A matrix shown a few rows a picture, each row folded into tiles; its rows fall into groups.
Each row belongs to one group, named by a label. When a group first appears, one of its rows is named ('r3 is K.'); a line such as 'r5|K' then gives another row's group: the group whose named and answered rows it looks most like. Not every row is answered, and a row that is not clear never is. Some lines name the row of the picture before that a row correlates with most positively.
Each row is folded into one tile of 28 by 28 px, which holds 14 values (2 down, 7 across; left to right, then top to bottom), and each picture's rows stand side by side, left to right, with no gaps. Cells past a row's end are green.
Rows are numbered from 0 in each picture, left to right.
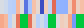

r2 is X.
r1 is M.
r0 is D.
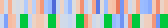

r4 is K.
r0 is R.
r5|X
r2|M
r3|M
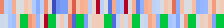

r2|X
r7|X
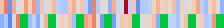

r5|X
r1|K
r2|X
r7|D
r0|K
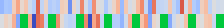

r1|R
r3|R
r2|M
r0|X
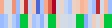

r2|M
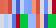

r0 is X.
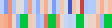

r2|M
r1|D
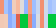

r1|R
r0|D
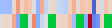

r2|X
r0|X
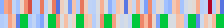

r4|M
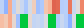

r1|M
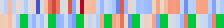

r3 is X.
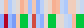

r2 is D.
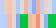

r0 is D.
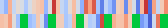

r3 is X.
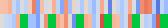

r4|D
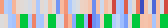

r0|D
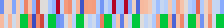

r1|R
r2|R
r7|R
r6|R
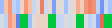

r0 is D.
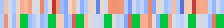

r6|M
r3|M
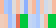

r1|K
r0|D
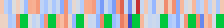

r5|M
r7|R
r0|D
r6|K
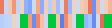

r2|R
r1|R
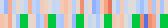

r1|D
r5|R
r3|M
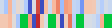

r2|R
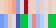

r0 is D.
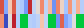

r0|R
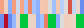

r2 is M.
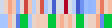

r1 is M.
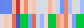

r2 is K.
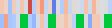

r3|R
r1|R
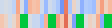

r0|D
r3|X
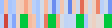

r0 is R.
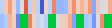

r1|M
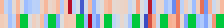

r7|K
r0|D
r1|X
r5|R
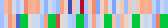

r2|M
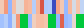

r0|K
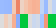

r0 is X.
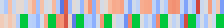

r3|K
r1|K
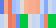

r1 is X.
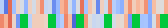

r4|X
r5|K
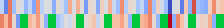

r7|X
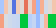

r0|M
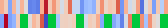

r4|K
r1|X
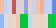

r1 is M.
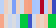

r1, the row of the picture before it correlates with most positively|0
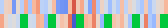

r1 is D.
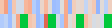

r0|K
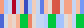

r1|M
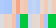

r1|X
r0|X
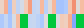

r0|K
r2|X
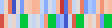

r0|M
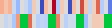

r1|M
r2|M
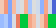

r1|D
